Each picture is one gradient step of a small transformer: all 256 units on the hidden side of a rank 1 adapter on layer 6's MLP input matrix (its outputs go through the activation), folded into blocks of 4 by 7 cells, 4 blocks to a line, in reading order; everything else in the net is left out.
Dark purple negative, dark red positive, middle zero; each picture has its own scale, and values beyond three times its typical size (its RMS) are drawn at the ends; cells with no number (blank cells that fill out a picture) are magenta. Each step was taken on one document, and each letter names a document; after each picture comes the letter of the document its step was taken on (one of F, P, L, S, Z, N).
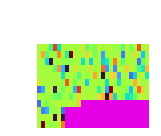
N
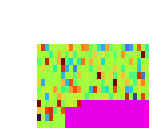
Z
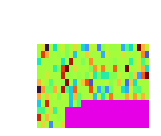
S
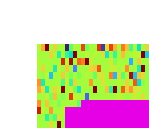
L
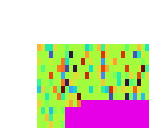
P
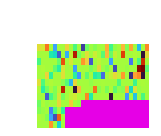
L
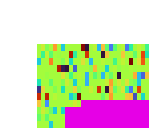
S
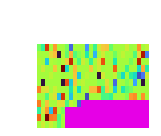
Z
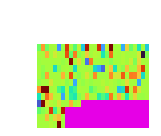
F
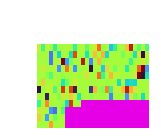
P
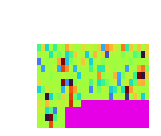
Z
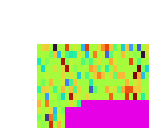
L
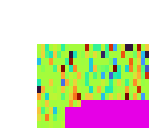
S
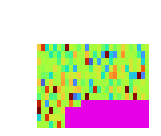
L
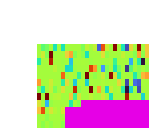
S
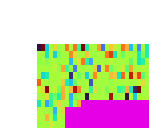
F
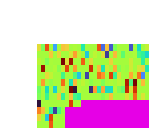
P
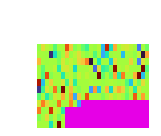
L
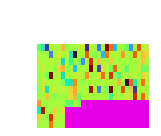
P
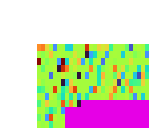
Z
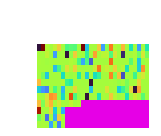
F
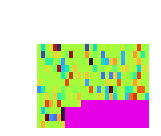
N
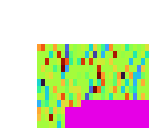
Z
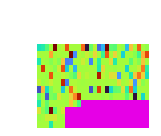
P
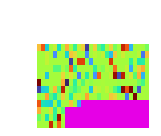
F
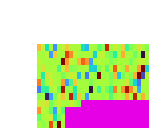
L
